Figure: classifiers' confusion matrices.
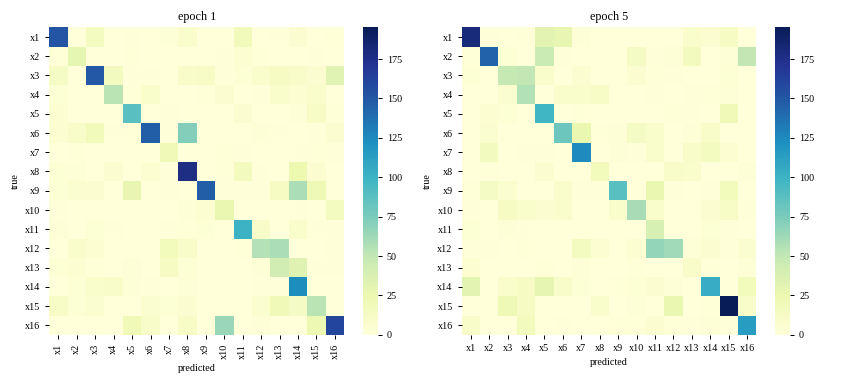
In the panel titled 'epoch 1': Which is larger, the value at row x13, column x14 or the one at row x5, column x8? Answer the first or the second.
the first
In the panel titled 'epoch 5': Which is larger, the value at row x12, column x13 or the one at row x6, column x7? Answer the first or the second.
the second
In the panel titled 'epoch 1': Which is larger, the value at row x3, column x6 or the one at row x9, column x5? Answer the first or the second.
the second
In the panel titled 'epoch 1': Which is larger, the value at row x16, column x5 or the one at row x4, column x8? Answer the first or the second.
the first
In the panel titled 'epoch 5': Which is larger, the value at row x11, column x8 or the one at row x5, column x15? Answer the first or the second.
the second
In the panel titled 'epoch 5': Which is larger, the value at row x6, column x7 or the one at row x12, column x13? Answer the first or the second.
the first
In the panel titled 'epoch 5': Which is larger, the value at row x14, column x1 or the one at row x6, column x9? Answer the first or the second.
the first
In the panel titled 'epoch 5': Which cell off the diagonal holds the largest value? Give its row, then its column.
x12, x11
